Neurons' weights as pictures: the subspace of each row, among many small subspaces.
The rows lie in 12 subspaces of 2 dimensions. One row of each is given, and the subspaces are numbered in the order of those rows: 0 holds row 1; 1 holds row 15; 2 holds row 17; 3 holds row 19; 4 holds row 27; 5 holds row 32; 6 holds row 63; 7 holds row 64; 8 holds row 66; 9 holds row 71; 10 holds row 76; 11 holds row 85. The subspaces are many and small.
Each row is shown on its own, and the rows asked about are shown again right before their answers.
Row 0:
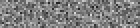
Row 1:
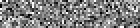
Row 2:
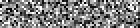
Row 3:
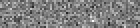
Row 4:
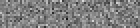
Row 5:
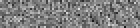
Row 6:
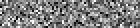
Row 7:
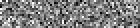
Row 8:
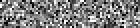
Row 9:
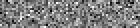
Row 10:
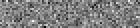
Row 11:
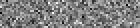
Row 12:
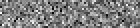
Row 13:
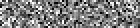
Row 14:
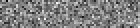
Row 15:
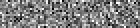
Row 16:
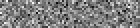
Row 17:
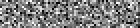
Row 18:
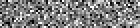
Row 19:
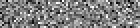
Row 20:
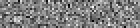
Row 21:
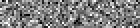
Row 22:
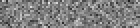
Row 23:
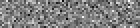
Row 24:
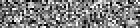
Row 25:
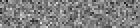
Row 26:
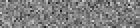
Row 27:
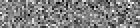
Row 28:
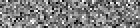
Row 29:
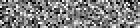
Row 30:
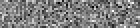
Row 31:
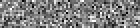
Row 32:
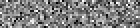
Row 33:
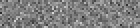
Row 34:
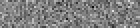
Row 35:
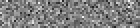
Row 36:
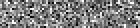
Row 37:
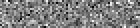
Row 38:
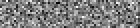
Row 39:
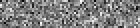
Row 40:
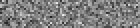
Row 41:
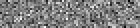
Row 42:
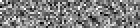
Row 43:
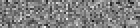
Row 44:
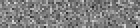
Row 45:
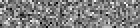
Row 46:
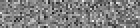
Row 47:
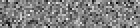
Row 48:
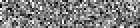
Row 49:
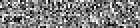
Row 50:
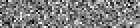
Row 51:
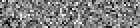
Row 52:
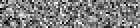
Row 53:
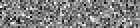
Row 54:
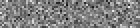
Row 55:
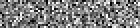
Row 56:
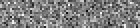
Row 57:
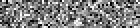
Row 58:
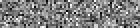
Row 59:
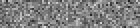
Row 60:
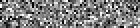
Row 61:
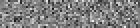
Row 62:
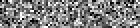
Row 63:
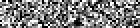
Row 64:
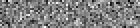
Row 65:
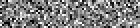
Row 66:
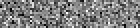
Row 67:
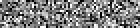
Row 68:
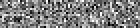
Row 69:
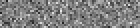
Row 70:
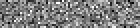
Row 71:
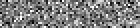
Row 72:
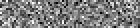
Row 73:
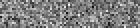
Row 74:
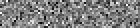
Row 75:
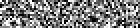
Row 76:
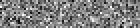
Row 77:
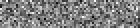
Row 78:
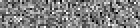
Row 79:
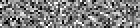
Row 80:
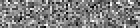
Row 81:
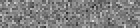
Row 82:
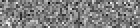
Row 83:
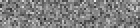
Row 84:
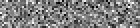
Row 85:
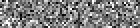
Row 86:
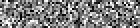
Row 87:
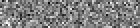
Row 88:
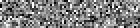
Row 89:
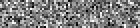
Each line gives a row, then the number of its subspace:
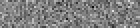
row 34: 4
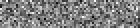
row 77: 2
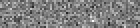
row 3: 9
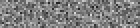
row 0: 2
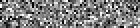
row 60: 0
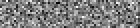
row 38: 2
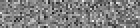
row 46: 5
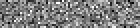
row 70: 3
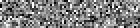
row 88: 0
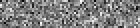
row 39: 2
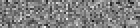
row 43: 7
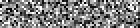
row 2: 2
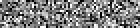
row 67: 0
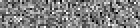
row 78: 1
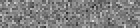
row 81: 7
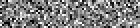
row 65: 9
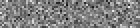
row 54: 4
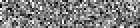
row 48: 0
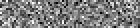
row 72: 3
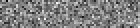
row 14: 2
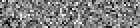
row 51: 11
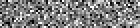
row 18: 9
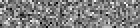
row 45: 8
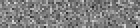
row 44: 8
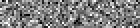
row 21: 6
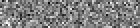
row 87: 11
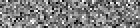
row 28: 5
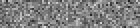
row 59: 6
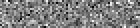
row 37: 7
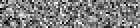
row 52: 7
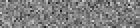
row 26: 9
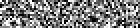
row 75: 9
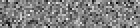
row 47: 11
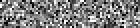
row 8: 4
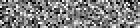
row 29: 0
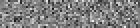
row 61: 10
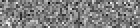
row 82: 11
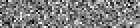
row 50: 9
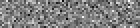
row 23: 3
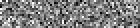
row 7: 3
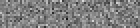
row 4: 1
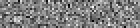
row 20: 10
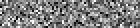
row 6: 10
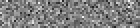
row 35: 3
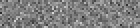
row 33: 10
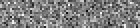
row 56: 8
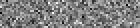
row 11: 5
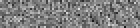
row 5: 1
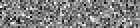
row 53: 10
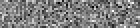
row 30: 4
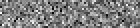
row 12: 10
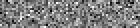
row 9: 8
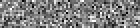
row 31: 4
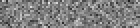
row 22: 6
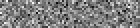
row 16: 4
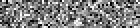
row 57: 6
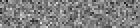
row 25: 8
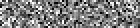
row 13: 3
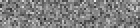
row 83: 2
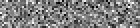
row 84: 4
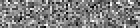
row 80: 7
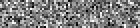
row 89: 7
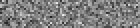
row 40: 7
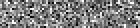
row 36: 8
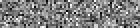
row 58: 0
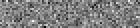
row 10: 6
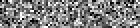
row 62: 8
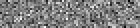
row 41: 9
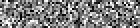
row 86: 11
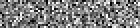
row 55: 1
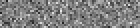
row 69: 9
